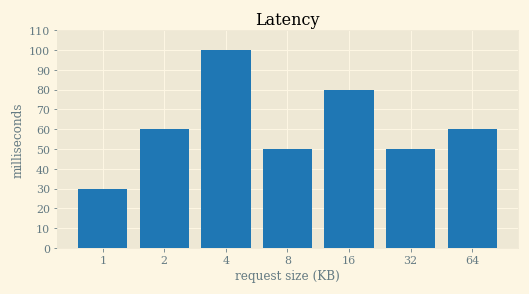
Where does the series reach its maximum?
4
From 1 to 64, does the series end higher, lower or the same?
higher
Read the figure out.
Title: Latency
x-axis: request size (KB), ticks 1 2 4 8 16 32 64
y-axis: milliseconds, ticks 0 10 20 30 40 50 60 70 80 90 100 110
Values:
30 60 100 50 80 50 60
